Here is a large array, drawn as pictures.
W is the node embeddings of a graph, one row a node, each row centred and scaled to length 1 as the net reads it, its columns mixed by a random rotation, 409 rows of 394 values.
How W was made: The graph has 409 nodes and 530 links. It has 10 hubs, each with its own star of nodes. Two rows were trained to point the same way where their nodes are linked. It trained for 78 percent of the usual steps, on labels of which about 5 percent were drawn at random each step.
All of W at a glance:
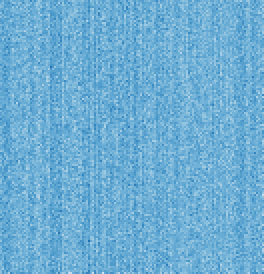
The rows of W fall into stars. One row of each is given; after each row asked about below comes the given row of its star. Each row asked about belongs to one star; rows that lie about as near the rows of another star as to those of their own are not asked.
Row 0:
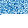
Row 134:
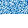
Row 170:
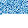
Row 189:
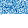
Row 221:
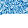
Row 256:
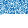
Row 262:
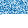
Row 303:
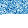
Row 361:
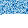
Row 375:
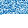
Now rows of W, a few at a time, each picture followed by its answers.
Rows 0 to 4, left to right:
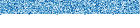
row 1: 134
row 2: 189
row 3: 189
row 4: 221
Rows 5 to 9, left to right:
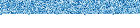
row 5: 170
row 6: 375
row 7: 303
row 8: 262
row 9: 189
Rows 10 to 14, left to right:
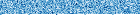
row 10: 361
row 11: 361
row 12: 0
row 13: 170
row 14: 375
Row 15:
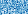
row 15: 361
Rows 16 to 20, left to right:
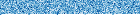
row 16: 262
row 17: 134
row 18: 134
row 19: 375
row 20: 170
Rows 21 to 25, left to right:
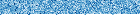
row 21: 134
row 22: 361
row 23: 303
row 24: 375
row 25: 262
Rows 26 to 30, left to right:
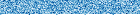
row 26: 375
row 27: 221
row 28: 303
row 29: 256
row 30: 134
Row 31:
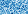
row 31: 256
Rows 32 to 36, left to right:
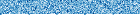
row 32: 134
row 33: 256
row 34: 375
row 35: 0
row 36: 375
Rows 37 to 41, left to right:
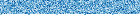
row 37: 189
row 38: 375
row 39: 262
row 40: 221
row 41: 303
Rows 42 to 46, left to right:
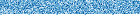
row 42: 256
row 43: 375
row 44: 134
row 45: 361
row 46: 170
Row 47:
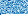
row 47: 303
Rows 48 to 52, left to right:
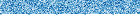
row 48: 375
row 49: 134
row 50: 303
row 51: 256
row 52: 256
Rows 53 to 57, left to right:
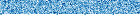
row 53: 375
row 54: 0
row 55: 221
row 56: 361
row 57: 221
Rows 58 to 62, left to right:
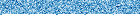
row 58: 0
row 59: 189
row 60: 221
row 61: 361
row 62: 256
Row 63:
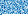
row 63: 361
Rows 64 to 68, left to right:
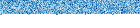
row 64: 375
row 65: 375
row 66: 221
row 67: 189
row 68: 262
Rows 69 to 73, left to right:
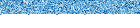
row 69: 0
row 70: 262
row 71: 303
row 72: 303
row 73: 189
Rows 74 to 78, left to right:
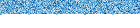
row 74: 0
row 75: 256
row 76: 189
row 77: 361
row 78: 170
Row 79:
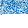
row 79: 189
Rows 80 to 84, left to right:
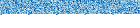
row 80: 0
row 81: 0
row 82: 361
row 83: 361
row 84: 0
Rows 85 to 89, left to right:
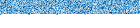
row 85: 262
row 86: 134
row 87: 189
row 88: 256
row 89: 0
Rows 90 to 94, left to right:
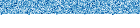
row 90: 189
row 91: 221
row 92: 170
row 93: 375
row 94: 262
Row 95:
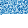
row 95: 256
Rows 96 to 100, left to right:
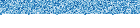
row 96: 256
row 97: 134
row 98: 189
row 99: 361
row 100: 303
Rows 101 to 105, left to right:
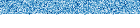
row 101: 189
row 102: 375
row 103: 361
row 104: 361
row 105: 189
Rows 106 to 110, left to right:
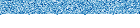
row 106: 303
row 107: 221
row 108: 221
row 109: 0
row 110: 189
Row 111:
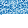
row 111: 256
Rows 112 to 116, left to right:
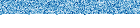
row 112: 189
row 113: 170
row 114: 256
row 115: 262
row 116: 256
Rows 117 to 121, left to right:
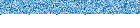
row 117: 262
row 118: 256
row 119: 303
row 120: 221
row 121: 189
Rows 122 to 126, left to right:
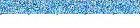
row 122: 361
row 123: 262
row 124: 170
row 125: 361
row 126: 134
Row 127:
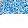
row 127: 262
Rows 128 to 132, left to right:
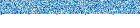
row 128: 134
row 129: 170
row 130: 134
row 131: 189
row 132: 256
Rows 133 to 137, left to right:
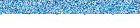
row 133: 375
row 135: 134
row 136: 170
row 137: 256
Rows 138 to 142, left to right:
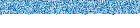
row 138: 134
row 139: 0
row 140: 262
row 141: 361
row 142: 361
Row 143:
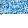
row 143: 256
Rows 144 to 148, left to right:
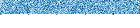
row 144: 170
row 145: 170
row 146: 170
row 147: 134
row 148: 134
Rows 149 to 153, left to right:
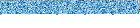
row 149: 170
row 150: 0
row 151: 256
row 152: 170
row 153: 0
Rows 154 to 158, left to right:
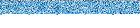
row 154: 134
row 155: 189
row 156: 361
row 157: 189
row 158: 0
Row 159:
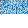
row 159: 256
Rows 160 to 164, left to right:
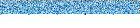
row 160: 361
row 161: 262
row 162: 134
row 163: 134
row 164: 256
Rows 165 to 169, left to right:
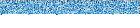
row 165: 361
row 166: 134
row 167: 221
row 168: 189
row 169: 256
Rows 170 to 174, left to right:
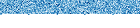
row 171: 0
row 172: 256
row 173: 262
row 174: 170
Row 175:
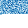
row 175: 375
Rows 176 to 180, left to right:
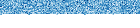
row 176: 256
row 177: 134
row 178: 189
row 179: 256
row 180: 189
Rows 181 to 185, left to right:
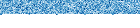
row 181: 170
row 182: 134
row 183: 262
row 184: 134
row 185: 303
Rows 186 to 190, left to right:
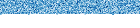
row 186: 0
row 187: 0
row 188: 170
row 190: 170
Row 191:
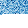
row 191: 170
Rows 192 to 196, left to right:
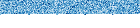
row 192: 303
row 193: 0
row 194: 170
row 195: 361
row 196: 0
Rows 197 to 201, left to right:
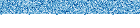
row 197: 170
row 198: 361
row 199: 0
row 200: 361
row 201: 221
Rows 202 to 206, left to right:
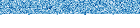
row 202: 262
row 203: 361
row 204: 189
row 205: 0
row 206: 375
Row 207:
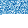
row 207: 170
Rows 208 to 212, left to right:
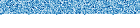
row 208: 375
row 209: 375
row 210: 303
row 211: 262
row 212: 303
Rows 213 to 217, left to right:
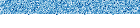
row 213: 189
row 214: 303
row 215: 262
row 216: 375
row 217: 361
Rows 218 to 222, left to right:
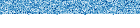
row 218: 134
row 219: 170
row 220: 189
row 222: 189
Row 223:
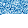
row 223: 262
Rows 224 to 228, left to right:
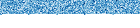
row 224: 303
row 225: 303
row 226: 189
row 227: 170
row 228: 375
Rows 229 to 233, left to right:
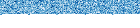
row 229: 0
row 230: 221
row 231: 361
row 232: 134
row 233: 375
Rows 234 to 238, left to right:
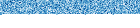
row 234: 375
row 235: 189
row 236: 256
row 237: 134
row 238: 361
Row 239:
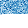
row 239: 189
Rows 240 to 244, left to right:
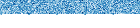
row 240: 170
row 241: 375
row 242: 375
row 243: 361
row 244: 375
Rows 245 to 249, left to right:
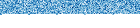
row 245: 0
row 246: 262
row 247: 170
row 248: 375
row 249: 189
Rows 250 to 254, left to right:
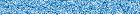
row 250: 256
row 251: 256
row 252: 134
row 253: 256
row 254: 375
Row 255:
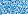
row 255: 303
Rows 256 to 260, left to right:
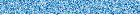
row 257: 256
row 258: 361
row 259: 256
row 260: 221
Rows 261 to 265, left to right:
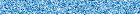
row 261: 375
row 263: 170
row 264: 303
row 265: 256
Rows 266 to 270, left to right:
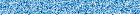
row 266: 256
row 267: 361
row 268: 303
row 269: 134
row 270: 262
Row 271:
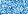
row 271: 303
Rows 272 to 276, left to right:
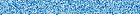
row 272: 361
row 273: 262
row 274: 361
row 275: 0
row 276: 170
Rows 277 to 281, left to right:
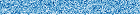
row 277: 170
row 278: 0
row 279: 375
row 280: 189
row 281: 0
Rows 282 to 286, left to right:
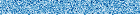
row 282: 375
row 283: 262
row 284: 134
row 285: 0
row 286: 303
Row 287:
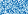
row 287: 361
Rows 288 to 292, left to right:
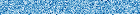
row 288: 303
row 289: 361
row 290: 303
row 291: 170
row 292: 0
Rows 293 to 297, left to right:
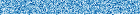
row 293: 170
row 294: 0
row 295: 0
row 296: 375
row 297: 0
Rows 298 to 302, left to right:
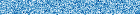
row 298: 134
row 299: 221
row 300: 256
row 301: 0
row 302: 262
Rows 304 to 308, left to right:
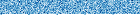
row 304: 134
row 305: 170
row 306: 256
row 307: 170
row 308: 375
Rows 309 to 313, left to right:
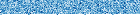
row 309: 221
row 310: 303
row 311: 256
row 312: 189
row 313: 303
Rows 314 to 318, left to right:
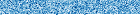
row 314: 375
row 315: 375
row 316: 170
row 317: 361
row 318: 189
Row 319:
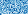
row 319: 262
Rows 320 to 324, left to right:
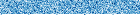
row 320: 189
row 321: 303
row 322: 0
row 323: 303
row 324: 170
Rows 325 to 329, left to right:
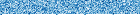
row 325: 262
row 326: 134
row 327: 170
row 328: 221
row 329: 134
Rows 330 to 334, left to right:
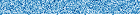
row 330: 134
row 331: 361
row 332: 221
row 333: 170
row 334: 303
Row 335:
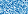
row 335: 375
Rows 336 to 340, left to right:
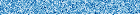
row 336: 375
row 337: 0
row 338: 361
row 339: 170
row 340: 361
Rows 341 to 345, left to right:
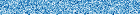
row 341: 256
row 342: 0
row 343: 361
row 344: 134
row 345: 189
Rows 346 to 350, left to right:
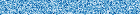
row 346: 303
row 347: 303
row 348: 375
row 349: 256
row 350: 303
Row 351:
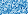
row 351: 0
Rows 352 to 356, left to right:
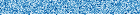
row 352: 262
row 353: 170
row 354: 262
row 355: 375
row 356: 221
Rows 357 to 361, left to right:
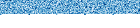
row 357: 303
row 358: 256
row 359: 0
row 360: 170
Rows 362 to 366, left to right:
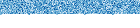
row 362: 170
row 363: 170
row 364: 256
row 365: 375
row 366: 170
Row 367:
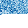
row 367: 262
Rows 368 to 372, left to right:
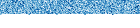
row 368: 0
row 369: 361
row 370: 375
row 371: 170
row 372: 262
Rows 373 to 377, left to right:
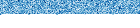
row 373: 303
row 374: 189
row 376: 189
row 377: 256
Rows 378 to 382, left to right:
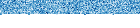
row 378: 0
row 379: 375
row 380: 170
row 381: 303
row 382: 221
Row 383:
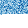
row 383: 256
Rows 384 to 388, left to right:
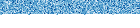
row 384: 361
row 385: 361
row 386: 189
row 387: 134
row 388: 189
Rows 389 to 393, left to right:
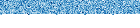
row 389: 256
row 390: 262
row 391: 375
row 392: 361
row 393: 170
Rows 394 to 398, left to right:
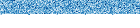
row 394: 189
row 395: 256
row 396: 189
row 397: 189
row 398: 170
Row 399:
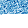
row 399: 189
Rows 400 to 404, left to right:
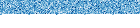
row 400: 262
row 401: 134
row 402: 170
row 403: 189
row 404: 221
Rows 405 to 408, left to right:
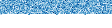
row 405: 189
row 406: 256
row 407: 170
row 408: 375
